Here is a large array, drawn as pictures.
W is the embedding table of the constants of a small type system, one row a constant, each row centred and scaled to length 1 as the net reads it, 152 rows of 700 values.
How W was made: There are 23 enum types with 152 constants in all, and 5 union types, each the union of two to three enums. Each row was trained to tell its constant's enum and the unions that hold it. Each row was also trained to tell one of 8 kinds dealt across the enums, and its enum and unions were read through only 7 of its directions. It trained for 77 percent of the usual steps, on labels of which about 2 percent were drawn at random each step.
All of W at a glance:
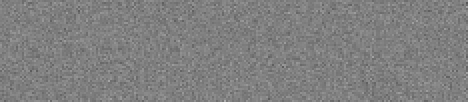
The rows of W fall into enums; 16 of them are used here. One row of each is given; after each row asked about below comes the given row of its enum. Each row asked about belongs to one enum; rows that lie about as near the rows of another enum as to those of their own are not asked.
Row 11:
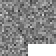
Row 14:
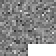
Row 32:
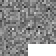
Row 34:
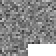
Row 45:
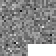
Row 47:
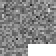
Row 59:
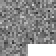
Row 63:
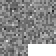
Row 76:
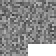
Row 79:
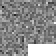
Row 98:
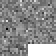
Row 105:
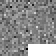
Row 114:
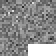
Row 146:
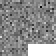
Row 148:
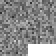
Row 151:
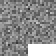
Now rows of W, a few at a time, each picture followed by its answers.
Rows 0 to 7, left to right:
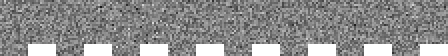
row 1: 34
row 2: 11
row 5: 32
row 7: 76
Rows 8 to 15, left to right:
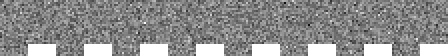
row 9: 151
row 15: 11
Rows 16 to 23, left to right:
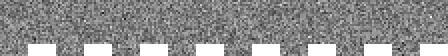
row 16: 148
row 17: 11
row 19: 59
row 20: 148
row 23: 14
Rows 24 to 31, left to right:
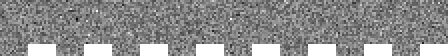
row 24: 114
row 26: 79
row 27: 63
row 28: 32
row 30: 63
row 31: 151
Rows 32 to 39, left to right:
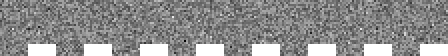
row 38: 14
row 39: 11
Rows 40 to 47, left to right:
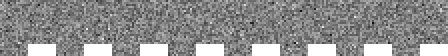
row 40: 45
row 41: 114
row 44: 34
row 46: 63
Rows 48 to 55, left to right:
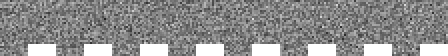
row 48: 59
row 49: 45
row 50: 14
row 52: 114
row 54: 79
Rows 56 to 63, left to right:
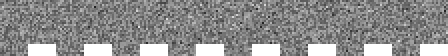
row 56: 151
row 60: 59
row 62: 151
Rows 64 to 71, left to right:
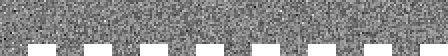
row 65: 79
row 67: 63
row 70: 63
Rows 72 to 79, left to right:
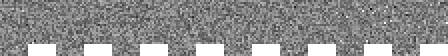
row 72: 32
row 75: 11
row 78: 98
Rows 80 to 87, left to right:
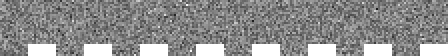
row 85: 76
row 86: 45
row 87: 151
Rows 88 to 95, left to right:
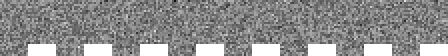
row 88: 34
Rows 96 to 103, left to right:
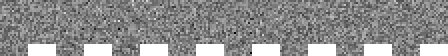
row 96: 151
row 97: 45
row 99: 76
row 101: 148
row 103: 47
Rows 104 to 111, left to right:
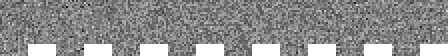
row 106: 114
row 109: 32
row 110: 146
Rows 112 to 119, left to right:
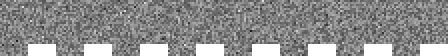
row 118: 148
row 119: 148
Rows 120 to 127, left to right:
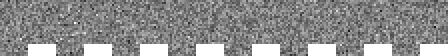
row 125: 14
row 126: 79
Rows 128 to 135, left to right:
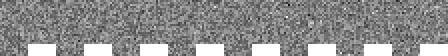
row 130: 63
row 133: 32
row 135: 114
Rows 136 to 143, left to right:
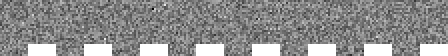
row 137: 79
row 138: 34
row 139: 47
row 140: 11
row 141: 148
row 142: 14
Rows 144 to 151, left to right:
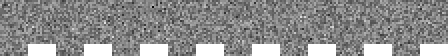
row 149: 114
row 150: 32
